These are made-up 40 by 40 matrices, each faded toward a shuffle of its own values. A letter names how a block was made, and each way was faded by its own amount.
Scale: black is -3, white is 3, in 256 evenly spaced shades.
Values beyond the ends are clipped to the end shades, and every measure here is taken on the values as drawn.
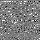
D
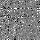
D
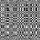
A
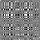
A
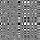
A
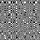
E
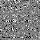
D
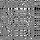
E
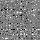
D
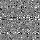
D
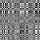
A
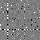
E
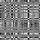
A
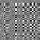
A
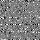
D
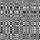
A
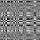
A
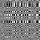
A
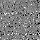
D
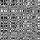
E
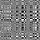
A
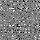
D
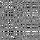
E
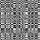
A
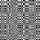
A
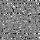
D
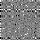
E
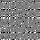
E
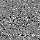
D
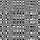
A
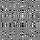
E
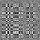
A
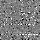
D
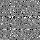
D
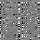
E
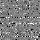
D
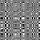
A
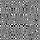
E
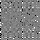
E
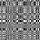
A
